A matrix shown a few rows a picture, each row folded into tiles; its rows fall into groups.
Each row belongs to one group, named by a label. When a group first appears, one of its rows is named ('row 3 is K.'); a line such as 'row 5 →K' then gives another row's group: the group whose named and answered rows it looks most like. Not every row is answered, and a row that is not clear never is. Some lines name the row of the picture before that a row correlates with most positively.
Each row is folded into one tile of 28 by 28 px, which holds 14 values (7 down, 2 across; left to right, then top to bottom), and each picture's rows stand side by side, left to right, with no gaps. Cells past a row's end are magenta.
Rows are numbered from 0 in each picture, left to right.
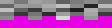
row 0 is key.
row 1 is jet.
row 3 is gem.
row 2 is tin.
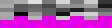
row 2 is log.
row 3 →tin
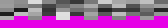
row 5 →log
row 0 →log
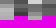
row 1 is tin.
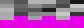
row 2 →gem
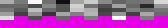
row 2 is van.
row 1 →key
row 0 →tin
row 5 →van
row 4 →tin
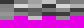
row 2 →log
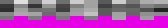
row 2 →van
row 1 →van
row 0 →van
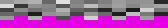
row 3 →tin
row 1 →log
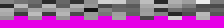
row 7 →tin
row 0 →gem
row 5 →key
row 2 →gem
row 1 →gem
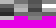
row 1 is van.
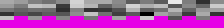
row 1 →log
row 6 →key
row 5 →log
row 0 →log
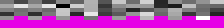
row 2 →gem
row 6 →gem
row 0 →log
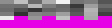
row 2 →tin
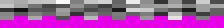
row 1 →tin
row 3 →tin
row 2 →key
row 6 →tin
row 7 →log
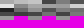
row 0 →jet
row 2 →log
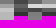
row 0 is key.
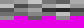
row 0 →jet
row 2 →jet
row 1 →key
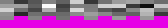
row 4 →jet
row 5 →gem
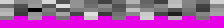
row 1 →jet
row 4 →van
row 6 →log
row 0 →key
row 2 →jet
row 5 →gem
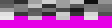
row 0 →gem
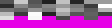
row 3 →van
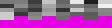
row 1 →van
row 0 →gem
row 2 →van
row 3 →van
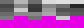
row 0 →van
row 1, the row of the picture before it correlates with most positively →1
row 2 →tin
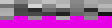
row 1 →jet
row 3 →jet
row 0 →key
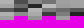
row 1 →gem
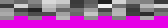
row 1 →van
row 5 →log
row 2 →tin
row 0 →gem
